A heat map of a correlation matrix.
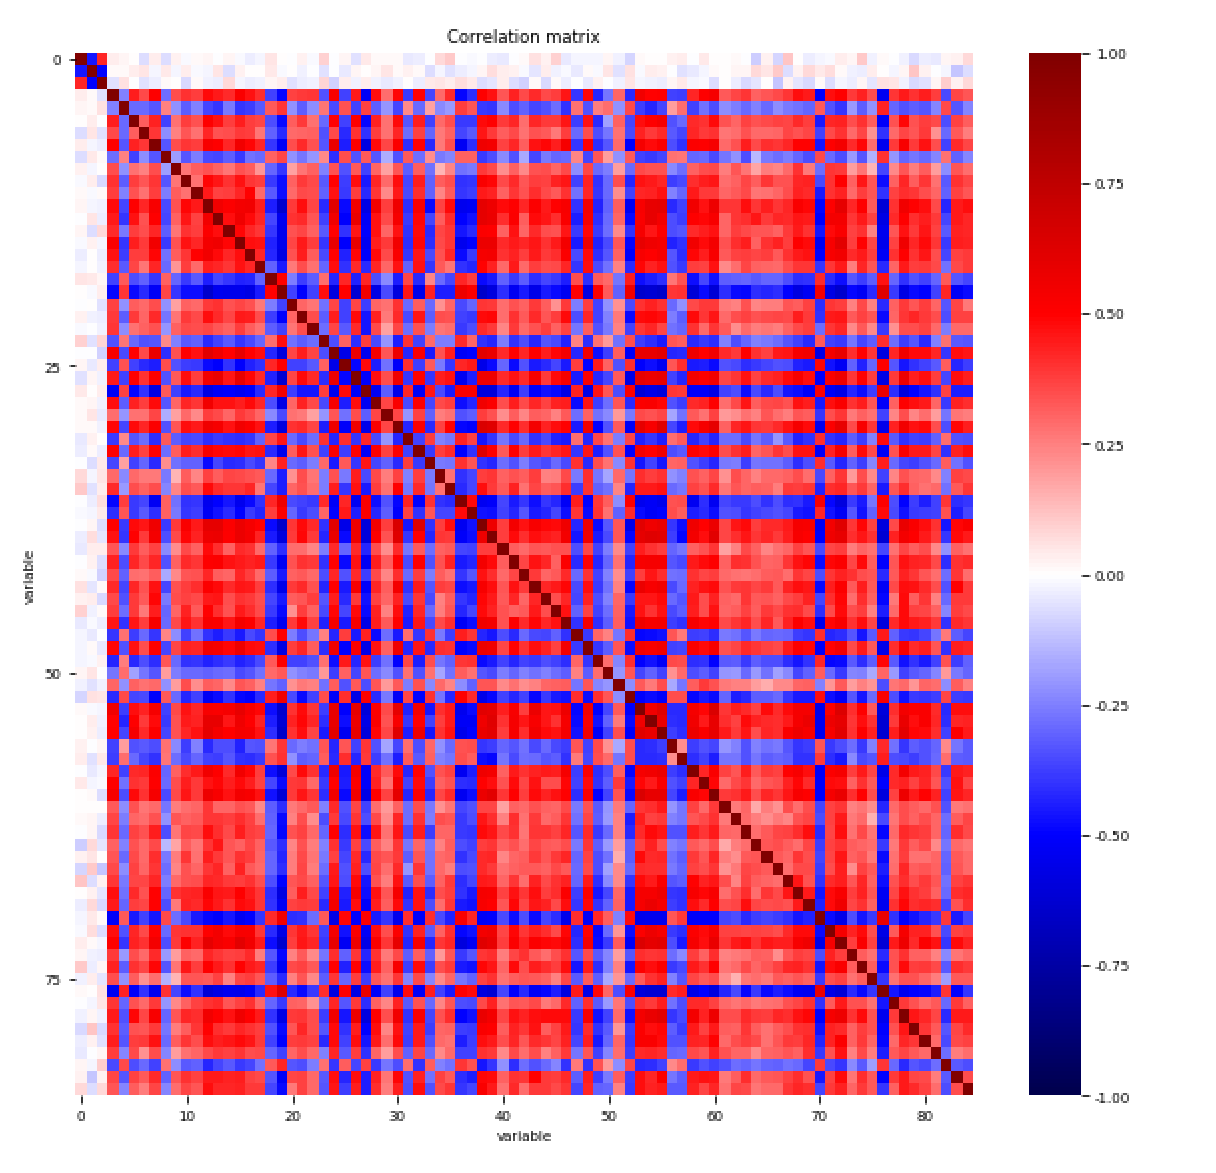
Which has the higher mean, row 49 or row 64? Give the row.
64
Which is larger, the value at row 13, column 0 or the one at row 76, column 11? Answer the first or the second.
the first
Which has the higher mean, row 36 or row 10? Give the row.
10
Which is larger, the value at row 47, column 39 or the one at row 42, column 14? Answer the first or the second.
the second
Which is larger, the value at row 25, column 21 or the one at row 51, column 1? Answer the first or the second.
the second
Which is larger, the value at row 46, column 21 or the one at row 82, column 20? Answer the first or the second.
the first
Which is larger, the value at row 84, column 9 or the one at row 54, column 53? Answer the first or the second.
the second
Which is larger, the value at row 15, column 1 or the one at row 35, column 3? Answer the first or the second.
the second
